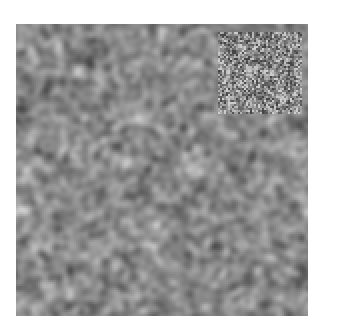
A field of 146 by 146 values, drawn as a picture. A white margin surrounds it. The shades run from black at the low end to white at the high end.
Mirror symmetry: none. Grain: blotchy. Slope: none. Odd rows or columns: none. Roughest part: top right. Stripes: none. Odd patch: rougher, in the top right.
